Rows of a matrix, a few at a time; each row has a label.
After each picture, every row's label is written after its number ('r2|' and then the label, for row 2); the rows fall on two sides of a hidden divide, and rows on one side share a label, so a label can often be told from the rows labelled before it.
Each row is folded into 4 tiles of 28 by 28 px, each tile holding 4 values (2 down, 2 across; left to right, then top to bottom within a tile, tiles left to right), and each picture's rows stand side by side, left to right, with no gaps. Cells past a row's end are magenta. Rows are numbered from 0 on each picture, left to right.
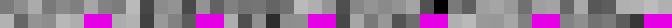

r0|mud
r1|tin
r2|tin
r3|tin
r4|mud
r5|tin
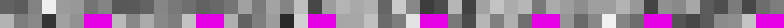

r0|mud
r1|mud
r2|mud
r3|mud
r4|mud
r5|mud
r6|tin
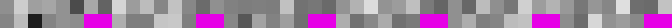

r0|tin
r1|mud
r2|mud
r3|mud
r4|mud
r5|mud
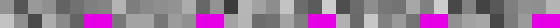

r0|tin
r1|mud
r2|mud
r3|mud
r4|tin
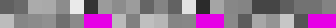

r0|mud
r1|mud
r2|tin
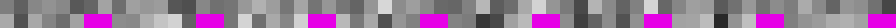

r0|mud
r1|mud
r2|mud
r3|mud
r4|tin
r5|tin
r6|mud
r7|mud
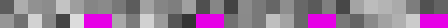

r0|mud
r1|mud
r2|tin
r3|mud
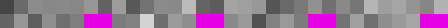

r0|tin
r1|mud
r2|tin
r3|mud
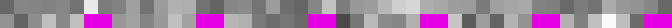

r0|tin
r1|mud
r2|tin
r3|mud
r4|mud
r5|mud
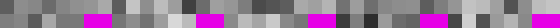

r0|tin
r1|mud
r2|tin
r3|tin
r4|tin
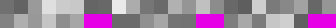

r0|mud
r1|tin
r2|mud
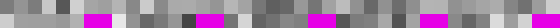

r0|mud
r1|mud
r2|tin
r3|tin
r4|mud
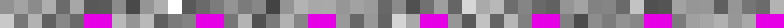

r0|mud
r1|mud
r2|tin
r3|mud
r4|mud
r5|mud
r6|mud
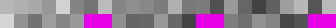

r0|mud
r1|tin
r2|tin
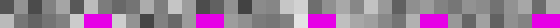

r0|tin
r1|mud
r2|mud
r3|mud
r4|mud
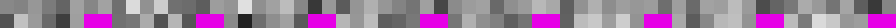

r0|tin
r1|mud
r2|mud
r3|mud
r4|tin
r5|mud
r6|mud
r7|mud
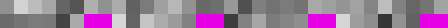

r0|tin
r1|mud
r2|tin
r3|mud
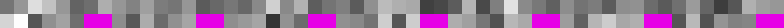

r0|mud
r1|mud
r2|mud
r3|mud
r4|mud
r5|mud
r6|tin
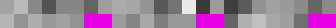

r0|mud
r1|mud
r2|mud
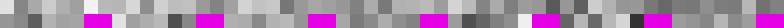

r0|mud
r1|mud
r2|mud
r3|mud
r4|mud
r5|mud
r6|mud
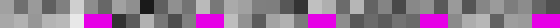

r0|mud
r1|tin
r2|tin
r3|tin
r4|mud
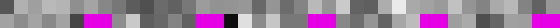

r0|mud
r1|tin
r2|tin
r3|mud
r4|mud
